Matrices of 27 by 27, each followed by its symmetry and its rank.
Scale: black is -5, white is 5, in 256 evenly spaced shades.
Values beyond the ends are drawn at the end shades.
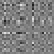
antisymmetric, rank two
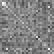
symmetric, rank five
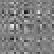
antisymmetric, rank two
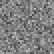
neither, full rank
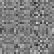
neither, rank five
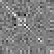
symmetric, rank five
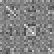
symmetric, rank five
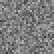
neither, full rank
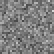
neither, full rank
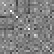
symmetric, rank five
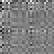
antisymmetric, rank two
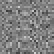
neither, rank five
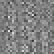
neither, rank five
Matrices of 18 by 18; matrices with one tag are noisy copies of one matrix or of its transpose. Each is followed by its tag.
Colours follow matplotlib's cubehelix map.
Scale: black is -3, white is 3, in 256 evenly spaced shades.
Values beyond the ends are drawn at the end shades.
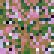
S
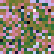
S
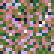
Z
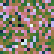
Z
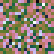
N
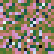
N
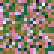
N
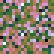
N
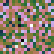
Z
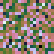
N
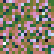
N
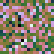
Z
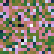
Z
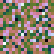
N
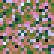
N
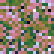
S
